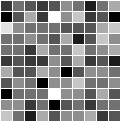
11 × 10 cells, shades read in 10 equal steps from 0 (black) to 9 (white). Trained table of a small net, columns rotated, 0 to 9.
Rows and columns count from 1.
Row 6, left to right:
2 3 2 2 5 3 6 2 3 1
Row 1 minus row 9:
2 0 -1 -2 -6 0 -1 -2 -2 3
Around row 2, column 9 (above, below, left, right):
4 6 2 0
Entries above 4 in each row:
2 4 4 4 4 2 5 5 4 2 5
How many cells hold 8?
1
